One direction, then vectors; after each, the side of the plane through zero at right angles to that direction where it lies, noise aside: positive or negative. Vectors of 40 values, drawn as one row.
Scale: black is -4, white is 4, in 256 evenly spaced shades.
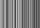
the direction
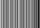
positive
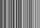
negative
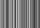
positive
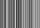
negative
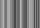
positive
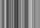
positive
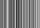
negative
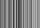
negative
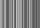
positive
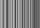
positive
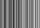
negative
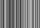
negative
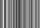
negative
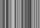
positive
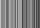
positive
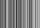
negative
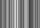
negative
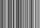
negative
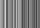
positive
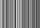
positive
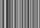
positive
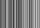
negative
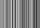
positive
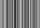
positive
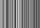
positive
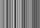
positive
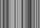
positive
